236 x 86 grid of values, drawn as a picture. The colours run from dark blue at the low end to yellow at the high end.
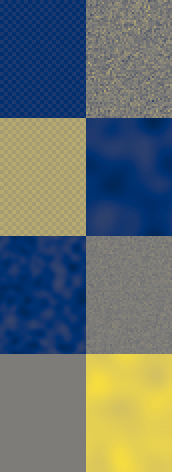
It is made of 4 by 2 panels. Panel 1,1: very low, checkered, faint in contrast. Panel 1,2: middling, fine-grained. Panel 2,1: high, checkered, faint in contrast. Panel 2,2: very low, smooth, faint in contrast. Panel 3,1: very low, blotchy, faint in contrast. Panel 3,2: middling, fine-grained, faint in contrast. Panel 4,1: middling, flat. Panel 4,2: very high, smooth, faint in contrast.
